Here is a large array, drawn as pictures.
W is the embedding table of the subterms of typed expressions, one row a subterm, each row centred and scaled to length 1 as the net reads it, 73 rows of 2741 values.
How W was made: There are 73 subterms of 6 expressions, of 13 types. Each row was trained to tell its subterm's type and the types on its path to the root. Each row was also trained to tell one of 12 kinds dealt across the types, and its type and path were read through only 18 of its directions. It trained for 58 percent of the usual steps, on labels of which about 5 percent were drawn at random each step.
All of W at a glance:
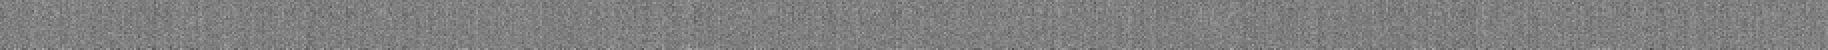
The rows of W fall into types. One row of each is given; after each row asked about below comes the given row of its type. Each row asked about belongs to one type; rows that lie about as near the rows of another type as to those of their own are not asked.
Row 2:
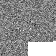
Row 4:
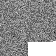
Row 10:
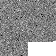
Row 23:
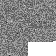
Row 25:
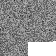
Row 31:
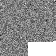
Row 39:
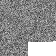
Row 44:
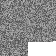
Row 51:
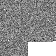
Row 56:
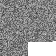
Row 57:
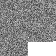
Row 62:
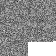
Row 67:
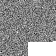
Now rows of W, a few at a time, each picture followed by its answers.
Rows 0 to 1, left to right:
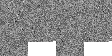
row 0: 39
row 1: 67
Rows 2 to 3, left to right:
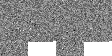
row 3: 62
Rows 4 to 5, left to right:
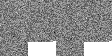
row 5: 4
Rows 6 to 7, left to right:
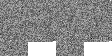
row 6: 10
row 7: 31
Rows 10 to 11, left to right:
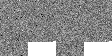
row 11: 39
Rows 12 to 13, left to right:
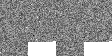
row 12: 39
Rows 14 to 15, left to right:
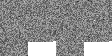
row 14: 39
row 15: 31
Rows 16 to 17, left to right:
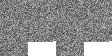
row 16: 56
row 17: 62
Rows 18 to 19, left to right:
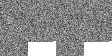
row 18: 23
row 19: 31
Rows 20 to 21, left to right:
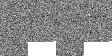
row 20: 4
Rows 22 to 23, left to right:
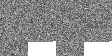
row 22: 39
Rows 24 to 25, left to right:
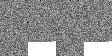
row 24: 44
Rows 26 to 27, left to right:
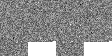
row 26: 25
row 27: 10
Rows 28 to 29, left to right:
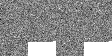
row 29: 10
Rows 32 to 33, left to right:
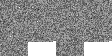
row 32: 56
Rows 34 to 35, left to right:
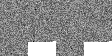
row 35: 57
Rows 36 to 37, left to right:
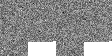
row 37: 31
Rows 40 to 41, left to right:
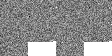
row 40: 62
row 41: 62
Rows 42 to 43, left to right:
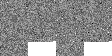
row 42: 31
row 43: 67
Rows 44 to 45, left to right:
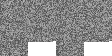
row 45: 56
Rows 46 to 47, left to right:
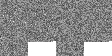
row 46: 57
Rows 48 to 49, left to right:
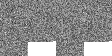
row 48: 4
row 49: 25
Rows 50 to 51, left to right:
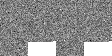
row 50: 25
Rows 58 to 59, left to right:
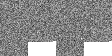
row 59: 23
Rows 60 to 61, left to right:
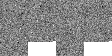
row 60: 67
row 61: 10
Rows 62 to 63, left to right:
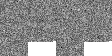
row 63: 25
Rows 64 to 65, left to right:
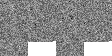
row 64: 67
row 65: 25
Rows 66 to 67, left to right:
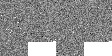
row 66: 2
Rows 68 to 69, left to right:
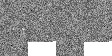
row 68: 57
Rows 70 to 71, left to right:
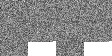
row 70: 23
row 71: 44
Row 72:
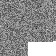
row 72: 2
